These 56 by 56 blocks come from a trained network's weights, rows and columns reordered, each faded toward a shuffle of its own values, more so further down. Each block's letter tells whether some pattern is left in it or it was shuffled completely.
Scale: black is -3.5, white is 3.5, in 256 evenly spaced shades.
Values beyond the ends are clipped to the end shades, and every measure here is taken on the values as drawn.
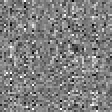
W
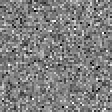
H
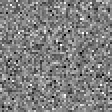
H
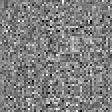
W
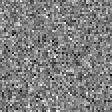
H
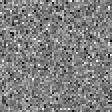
H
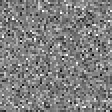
H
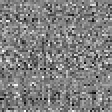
W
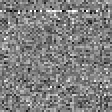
W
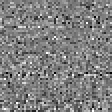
W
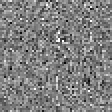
W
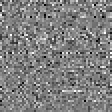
W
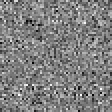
W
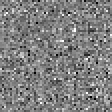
W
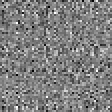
W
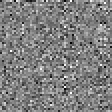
W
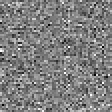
W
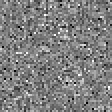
H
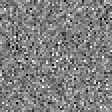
H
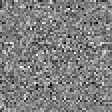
W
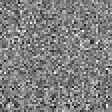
W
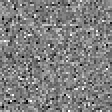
H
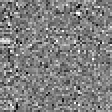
W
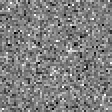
H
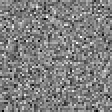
H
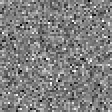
H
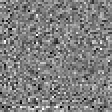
W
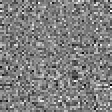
W
